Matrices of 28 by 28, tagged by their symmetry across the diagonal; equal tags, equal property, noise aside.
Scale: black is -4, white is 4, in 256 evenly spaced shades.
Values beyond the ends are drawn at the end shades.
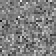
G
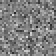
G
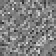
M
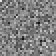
M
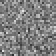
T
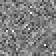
M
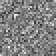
M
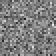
T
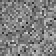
M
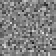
G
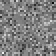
G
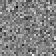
T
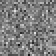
T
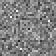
M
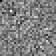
M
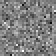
G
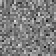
T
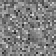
G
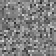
G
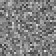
T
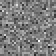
T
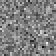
G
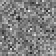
M
